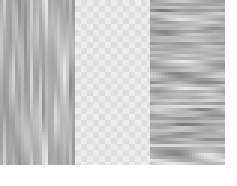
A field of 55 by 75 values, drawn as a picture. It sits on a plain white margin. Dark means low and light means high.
The table splits into one row of 3 panels. Panel 1,1: high, streaked downward. Panel 1,2: very high, checkered, faint in contrast. Panel 1,3: high, streaked across.
